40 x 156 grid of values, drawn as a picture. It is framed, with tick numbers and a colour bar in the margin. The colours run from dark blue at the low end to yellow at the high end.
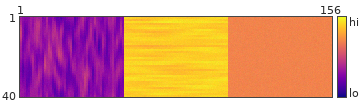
The table splits into one row of 3 panels. Panel 1,1: low, streaked downward. Panel 1,2: very high, streaked across, faint in contrast. Panel 1,3: high, flat.
